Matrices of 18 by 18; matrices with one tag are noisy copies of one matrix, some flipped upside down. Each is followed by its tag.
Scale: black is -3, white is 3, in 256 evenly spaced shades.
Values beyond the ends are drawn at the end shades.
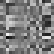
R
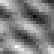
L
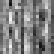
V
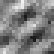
L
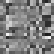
R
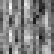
V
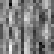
V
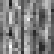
V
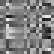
R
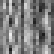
V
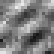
L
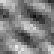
L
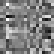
R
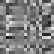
R
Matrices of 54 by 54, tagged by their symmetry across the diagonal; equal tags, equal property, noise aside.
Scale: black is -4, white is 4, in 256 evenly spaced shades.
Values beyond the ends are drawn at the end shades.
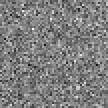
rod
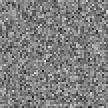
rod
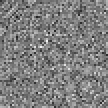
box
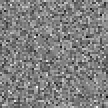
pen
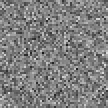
rod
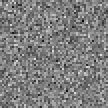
rod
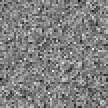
box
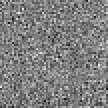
pen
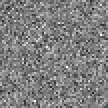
box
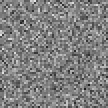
box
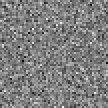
pen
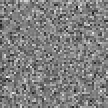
pen
